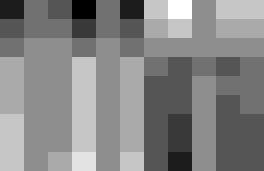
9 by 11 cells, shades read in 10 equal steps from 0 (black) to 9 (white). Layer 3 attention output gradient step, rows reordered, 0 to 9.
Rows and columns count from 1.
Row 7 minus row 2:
4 1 1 5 1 3 -3 -5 0 -3 -3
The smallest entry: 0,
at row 1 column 4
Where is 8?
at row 9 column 4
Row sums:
48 50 52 52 53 52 51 51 53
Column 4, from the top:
0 2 4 7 7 7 7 7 8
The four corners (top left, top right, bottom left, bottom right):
1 7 7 3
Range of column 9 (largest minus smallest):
1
